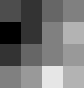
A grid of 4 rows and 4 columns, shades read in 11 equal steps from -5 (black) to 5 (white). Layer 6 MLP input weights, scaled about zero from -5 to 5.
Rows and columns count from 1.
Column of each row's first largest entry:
4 4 4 3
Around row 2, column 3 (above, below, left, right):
-1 0 -3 2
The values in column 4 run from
0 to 2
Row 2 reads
-5 -3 0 2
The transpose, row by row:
-2 -5 -3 0 | -3 -3 -1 1 | -1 0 0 4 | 0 2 1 2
